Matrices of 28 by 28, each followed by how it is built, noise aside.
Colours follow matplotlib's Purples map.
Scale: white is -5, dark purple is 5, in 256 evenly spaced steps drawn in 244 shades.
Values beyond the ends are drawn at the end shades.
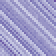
Toeplitz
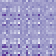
low rank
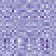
low rank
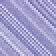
Toeplitz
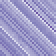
Toeplitz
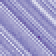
Toeplitz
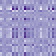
low rank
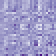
low rank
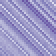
Toeplitz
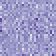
low rank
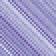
Toeplitz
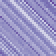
Toeplitz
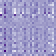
low rank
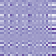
low rank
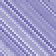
Toeplitz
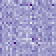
low rank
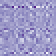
low rank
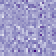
low rank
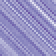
Toeplitz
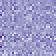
low rank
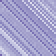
Toeplitz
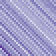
Toeplitz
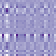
low rank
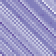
Toeplitz
